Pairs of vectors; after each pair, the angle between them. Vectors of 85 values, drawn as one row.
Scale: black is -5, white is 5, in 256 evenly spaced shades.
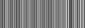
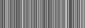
nearly parallel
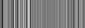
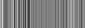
nearly opposite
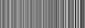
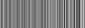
nearly opposite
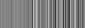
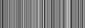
orthogonal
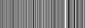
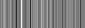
orthogonal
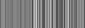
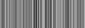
nearly opposite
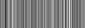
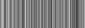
partly aligned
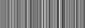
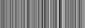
nearly opposite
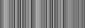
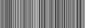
orthogonal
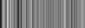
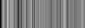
nearly parallel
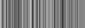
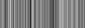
partly opposed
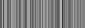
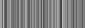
nearly opposite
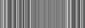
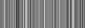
partly opposed
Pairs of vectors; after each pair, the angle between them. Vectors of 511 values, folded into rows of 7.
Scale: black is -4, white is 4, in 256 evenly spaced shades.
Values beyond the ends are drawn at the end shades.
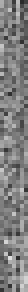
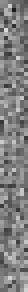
partly aligned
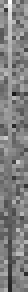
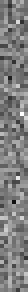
partly opposed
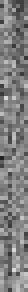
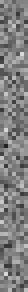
orthogonal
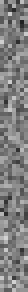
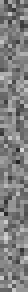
nearly parallel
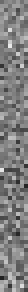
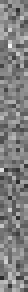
nearly parallel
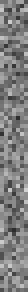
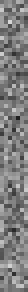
nearly parallel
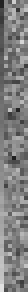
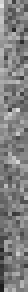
nearly opposite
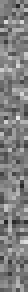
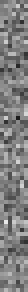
nearly opposite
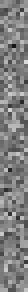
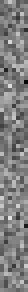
partly aligned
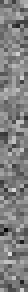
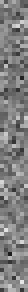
nearly opposite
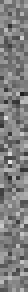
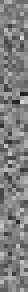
nearly parallel
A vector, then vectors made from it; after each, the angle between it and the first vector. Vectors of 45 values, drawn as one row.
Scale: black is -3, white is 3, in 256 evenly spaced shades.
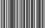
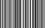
partly opposed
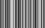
nearly opposite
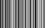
nearly opposite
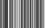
orthogonal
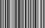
nearly opposite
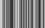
partly aligned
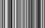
partly aligned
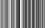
orthogonal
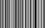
nearly opposite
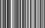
partly opposed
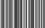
orthogonal
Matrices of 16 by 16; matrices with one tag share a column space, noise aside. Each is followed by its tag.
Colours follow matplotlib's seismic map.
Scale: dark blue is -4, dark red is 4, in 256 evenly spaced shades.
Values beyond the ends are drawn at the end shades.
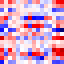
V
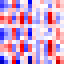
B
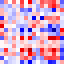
V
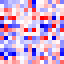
V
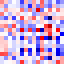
V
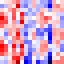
B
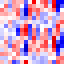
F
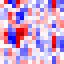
F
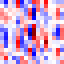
F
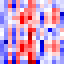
B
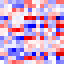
V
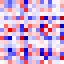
V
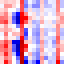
B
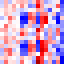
B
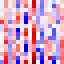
B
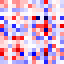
V
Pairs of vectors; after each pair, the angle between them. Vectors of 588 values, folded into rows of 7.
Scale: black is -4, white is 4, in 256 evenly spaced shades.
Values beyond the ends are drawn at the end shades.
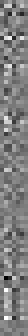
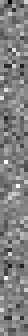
partly opposed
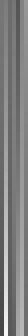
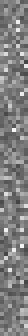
orthogonal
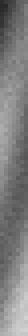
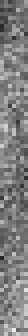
partly aligned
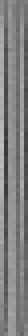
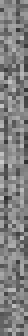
partly aligned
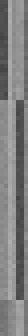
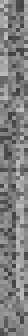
partly opposed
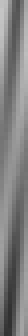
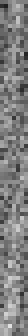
partly opposed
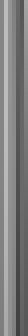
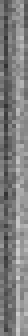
nearly opposite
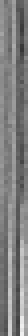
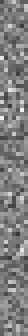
orthogonal
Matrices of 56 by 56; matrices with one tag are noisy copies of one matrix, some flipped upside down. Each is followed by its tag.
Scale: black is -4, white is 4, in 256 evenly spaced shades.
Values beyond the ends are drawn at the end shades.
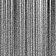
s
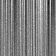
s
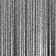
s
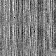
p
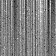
s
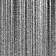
s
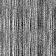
p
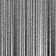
s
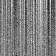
s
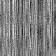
p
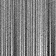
s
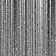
s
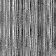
p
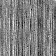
p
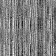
p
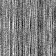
p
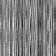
p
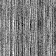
p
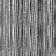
p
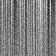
s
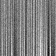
s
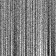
s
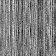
p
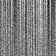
s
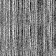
p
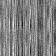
p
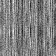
p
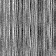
p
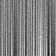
s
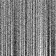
s
